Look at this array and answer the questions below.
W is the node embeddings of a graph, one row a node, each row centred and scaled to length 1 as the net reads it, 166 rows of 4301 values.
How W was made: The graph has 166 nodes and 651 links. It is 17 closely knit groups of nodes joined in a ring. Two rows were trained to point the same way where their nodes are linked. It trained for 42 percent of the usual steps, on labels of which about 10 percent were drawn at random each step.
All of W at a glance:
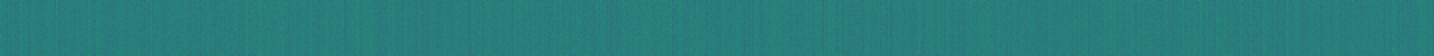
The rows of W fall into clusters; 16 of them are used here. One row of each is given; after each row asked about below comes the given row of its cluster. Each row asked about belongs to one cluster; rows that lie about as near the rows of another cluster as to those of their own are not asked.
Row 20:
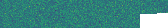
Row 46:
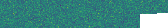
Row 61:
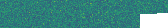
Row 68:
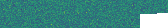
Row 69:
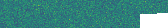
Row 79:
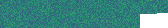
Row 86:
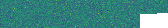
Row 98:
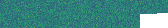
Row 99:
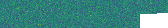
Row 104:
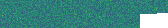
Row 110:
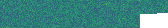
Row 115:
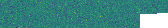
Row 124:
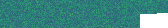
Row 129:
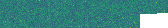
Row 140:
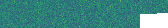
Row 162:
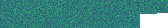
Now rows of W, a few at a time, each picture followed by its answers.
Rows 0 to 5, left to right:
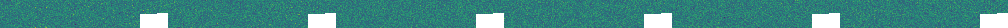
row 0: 86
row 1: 86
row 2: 79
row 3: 129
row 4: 86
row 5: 86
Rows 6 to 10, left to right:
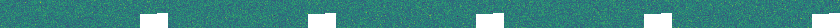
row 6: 68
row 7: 99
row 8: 68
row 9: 46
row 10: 20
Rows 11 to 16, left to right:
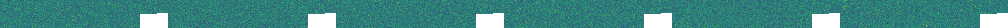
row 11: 115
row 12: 79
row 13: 104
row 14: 68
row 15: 162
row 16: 115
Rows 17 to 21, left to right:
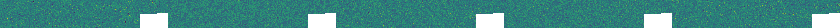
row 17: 129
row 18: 98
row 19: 46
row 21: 46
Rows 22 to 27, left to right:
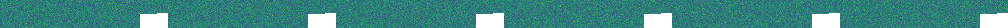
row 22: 86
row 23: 46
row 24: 68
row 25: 20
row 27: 99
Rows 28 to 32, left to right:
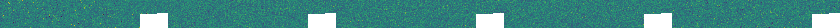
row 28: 110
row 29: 20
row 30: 162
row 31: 68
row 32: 124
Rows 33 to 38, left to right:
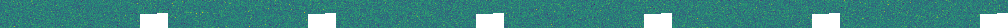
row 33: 115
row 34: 104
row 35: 69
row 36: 69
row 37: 46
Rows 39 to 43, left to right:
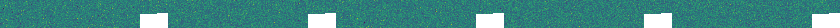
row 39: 140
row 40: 20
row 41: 86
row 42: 140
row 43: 124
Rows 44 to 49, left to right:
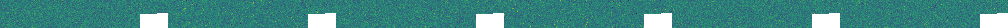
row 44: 162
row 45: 61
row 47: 110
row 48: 104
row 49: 86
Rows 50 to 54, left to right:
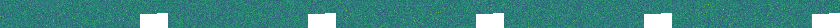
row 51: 79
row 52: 104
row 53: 86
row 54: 140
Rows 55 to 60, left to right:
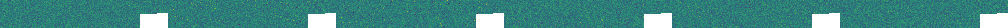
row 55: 115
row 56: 79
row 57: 110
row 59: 20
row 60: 162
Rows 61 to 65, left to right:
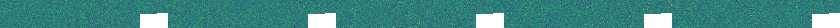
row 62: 140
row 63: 99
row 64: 162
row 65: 69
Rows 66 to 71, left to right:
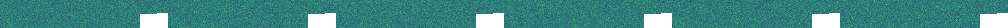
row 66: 79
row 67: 162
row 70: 162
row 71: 129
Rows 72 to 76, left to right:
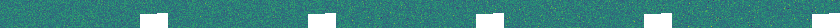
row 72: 99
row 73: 124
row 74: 140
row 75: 104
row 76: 104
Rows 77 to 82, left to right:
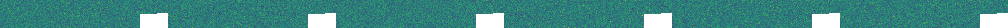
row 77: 99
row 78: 20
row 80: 110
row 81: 20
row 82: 61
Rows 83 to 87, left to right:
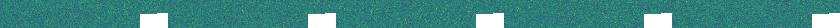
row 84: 99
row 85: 140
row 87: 69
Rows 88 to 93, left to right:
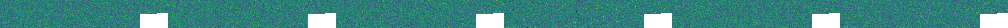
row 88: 86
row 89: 140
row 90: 86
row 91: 129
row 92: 115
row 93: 69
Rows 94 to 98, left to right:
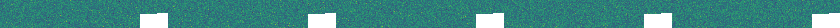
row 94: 98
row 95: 20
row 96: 99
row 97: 46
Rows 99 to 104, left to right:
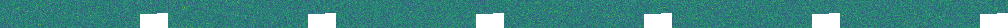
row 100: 98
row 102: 68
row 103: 104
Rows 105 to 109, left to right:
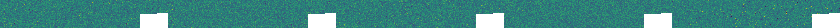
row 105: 115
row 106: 124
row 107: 46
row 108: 68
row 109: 129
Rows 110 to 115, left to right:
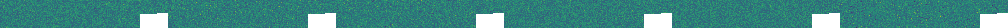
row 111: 69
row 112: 68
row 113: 61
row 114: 140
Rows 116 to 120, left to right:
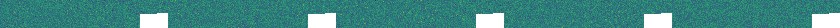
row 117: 98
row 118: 79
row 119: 61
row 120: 98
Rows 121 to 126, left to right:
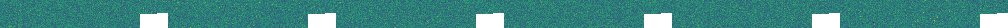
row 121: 115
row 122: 110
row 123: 104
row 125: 140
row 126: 140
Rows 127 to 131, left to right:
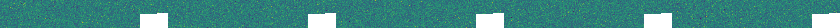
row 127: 115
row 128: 46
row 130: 68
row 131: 162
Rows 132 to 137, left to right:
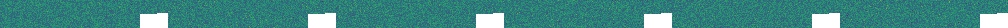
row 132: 110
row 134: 110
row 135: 129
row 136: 162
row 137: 86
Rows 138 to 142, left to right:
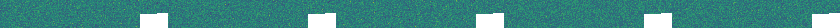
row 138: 162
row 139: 69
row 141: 98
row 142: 162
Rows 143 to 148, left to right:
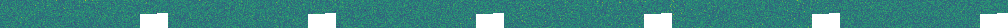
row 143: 86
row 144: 98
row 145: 69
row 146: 104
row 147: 20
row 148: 69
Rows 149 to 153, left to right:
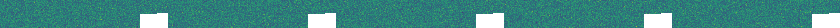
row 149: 46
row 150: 104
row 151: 46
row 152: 98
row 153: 20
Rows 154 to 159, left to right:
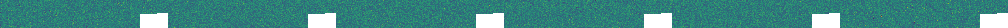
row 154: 140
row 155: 68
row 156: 104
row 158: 115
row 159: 46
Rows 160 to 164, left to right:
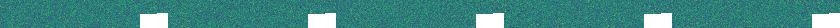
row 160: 79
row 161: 20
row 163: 140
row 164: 99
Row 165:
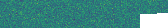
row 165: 124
